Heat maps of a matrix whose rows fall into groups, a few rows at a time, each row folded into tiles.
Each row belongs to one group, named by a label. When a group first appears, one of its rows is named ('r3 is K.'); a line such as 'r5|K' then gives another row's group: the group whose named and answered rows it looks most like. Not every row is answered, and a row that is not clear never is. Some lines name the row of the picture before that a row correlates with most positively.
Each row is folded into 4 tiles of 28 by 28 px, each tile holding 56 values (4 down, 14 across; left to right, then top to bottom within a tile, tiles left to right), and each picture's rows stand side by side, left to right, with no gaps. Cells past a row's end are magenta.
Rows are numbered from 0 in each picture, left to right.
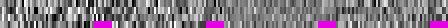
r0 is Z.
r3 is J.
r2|Z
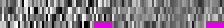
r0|Z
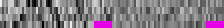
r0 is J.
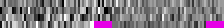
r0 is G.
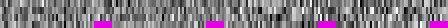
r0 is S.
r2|Z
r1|G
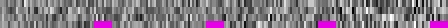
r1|S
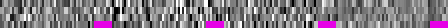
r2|Z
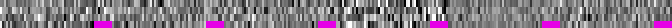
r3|S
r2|S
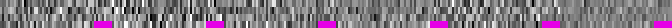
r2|J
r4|S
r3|G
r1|G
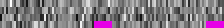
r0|J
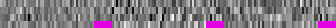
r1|G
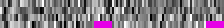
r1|G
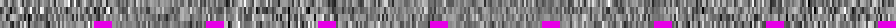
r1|Z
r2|S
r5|J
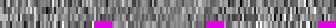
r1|J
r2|G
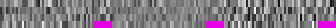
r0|J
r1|J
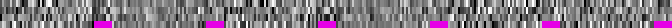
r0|J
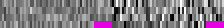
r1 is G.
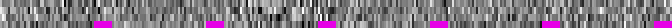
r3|S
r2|Z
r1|G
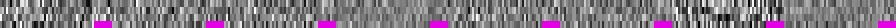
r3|J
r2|Z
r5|Z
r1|Z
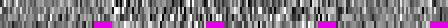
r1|G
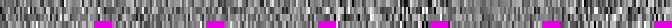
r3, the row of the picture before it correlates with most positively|1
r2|J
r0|G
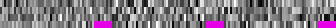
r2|J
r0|G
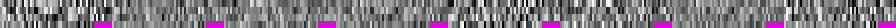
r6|Z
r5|J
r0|Z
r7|G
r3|Z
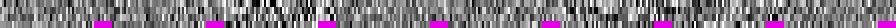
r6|J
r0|G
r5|Z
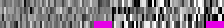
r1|J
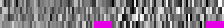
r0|G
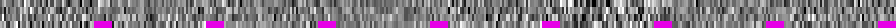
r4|G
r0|Z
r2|G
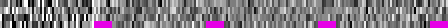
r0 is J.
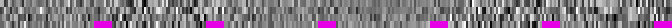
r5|Z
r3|G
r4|Z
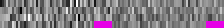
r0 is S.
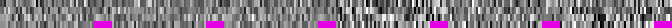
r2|S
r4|Z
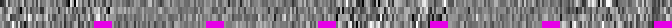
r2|G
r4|S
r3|J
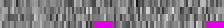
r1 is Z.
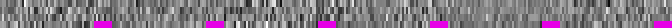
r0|Z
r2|J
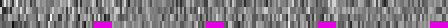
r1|G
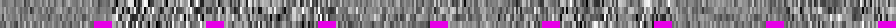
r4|G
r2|Z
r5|J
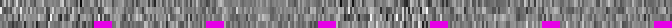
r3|G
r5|J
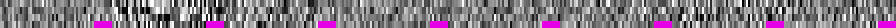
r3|Z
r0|S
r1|Z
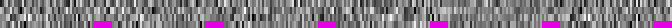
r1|S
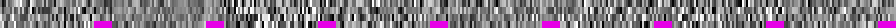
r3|S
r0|S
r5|Z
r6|S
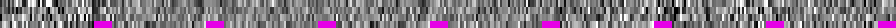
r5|G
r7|Z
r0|J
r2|J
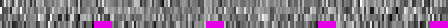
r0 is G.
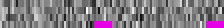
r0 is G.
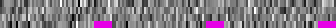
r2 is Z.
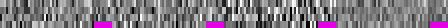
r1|S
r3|J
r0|J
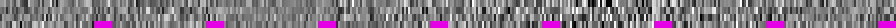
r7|J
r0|J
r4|Z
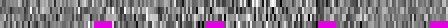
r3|S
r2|J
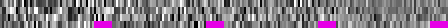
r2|S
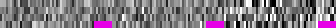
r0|J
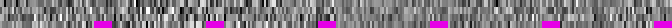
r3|Z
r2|J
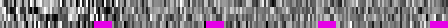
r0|Z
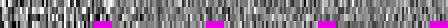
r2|Z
